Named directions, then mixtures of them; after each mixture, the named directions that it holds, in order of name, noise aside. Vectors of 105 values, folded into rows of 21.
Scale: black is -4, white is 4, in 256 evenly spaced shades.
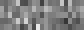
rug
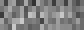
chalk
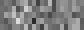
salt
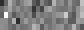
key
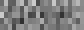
chalk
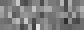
rug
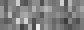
rug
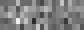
rug, salt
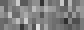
rug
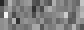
key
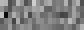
chalk, key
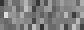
key, salt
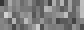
key, rug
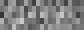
chalk
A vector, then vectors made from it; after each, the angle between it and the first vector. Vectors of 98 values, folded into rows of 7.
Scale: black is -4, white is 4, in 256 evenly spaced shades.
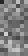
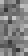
partly opposed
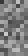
nearly parallel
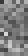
nearly parallel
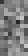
partly aligned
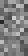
orthogonal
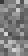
nearly parallel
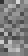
nearly parallel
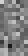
partly opposed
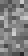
orthogonal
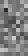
orthogonal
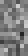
partly opposed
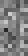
orthogonal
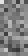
nearly opposite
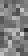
orthogonal
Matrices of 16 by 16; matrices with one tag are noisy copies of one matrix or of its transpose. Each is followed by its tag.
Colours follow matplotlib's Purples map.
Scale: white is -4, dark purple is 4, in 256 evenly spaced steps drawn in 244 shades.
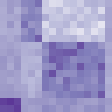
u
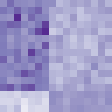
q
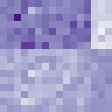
q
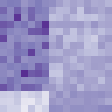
q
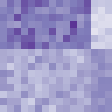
q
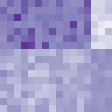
q
